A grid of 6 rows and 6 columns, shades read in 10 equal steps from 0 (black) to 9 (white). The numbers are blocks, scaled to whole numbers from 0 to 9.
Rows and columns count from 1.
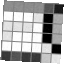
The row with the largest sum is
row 5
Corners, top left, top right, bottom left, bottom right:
5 1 2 8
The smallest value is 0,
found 4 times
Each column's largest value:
9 9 9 9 8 8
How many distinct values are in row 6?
4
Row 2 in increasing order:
0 6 8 9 9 9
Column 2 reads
5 9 8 9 9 3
